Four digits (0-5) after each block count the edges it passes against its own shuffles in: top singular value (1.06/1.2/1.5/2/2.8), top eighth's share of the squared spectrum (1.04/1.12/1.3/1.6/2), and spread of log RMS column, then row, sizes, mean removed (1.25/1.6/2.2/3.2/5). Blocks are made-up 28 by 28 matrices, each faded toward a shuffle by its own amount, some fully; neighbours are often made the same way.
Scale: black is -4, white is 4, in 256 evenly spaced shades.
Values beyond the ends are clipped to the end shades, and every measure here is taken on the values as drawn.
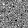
0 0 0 0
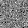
2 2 0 0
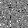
2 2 1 0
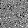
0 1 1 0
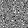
2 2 1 0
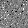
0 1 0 0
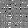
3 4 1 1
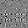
4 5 2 2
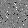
0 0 0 0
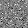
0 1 0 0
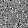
0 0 0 0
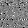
2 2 0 1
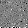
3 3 0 1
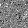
1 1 0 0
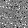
0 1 0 0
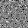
1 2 0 1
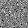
2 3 0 0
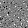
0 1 0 0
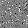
1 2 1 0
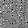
3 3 1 1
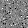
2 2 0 0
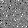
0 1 0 0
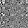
3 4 2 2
